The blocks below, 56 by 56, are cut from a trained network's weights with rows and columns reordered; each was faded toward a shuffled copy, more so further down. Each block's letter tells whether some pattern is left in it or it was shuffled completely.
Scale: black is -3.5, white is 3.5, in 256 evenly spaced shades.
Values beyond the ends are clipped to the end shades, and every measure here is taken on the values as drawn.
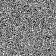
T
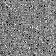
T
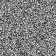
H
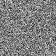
H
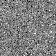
H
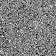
H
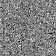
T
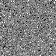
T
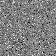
H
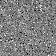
H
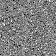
H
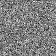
H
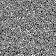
H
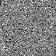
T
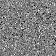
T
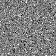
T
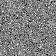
H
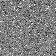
H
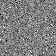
H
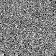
T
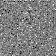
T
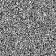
T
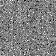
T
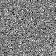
T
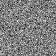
T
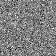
H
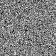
H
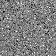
H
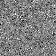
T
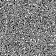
H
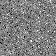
H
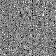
T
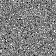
H
